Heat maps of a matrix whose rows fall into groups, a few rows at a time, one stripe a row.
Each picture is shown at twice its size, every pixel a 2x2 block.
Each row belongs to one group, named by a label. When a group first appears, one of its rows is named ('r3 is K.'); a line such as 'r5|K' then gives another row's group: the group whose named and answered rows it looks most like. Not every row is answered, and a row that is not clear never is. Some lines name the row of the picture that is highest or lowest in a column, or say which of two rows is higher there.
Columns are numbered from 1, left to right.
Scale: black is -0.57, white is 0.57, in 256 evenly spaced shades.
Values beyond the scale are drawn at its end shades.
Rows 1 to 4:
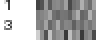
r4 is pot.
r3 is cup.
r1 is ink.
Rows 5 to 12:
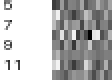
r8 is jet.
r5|ink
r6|pot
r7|pot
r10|pot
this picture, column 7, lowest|8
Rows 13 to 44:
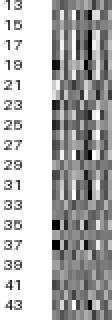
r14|jet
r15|cup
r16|jet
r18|jet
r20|jet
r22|pot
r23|ink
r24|jet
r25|ink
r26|jet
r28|jet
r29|pot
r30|ink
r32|jet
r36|pot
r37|ink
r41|ink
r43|jet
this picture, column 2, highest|21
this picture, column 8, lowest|22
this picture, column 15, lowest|22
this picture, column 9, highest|22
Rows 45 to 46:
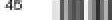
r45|pot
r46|pot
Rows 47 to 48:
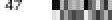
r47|ink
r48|pot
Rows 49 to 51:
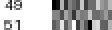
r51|jet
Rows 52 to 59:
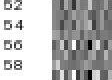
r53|cup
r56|jet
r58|pot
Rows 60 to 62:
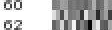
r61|pot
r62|jet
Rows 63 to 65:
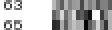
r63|pot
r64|jet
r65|ink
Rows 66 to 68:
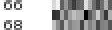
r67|ink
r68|pot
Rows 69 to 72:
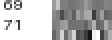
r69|pot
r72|jet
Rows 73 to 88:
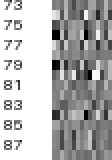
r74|pot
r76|ink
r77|pot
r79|ink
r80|jet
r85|pot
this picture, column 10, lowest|80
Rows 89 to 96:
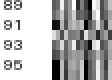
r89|jet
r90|jet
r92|pot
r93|jet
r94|ink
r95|ink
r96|ink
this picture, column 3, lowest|92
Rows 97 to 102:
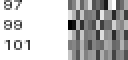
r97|jet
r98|pot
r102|pot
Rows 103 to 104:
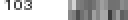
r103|pot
